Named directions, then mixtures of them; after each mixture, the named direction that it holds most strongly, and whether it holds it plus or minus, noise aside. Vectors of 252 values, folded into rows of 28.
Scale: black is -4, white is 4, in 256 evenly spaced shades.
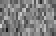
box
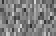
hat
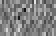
hat, plus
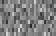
hat, plus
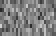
box, plus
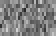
box, minus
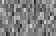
hat, minus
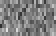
box, minus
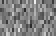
hat, plus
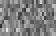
box, minus
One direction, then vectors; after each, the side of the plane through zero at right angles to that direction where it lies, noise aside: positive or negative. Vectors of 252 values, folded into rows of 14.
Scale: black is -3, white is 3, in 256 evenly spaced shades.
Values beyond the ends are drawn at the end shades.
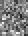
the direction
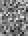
negative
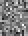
negative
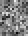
negative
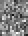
positive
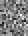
negative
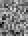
negative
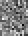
positive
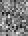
positive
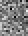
positive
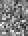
positive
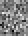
negative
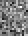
negative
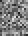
positive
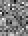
positive
